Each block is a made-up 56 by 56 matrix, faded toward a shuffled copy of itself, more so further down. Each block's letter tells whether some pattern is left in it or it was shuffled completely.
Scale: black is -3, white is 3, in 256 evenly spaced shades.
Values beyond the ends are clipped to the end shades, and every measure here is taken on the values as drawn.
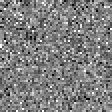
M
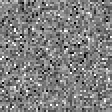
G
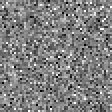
G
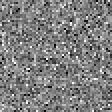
G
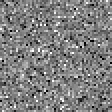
G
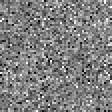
G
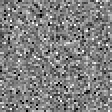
M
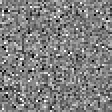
M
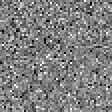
M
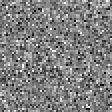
M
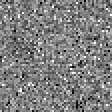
G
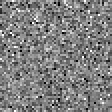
G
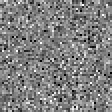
M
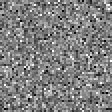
G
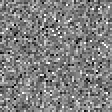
M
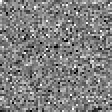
M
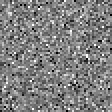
M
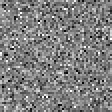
M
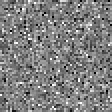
G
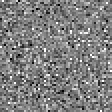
M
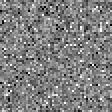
M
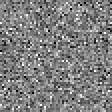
G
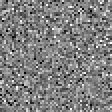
M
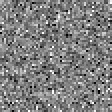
G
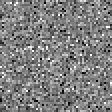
G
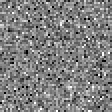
M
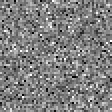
M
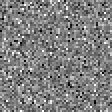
M
